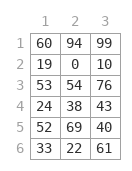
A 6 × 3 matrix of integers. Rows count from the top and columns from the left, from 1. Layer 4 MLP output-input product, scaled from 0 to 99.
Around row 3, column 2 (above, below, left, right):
0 38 53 76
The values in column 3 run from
10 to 99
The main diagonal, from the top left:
60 0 76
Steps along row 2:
down up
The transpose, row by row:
60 19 53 24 52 33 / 94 0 54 38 69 22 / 99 10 76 43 40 61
